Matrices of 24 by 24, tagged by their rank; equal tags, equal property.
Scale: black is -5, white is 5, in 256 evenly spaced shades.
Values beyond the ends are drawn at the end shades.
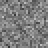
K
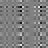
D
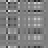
D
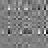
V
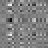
V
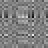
V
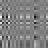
D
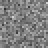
K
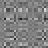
V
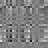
V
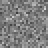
K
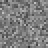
K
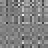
V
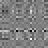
V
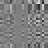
V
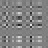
D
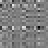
V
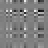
D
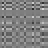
D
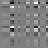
D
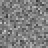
K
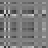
D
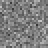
K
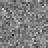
K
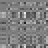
V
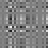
D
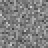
K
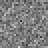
K
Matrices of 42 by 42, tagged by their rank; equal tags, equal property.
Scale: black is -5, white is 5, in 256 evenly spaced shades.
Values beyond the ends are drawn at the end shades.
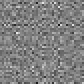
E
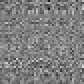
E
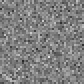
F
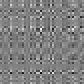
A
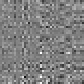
E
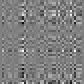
A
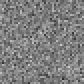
F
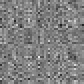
E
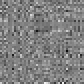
E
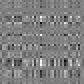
A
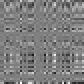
A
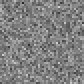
F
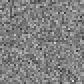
F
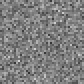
F
